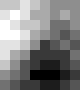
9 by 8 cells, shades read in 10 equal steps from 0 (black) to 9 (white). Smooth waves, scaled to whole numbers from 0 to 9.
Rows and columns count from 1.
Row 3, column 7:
4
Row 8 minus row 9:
1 1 1 -2 -1 -1 -1 -1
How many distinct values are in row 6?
5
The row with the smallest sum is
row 8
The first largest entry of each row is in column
3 2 1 1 1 1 1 1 1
